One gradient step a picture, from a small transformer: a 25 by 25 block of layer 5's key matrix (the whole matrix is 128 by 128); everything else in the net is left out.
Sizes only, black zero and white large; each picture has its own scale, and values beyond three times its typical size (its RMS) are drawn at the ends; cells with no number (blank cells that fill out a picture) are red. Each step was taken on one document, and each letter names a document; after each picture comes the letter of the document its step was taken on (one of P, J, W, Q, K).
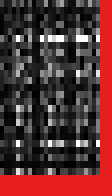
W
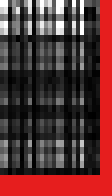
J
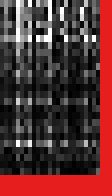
W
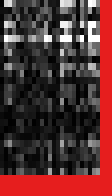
W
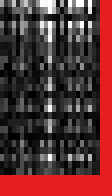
J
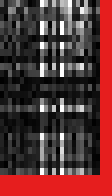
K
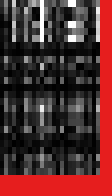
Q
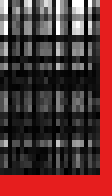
J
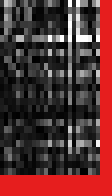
W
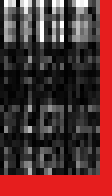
Q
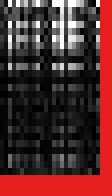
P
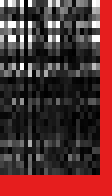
P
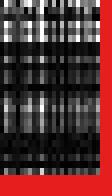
Q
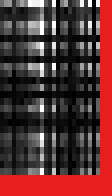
K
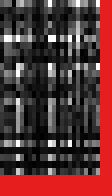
W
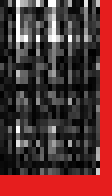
W
